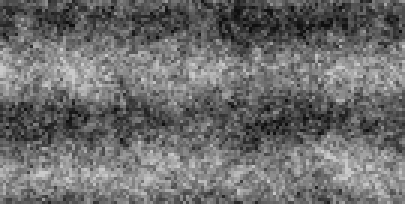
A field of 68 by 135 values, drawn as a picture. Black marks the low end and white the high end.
The texture is blotchy. Overall the values sit about 40% of the way up the scale. Horizontal stripes repeat 2 times down the table.
